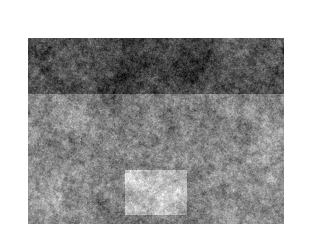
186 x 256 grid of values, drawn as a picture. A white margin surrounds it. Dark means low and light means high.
Seam: horizontal, 30% of the way down, the bottom part higher. Ninth with the lowest average: top middle. Odd patch: higher, in the bottom middle. Ninth with the highest average: bottom middle. Stripes: none.
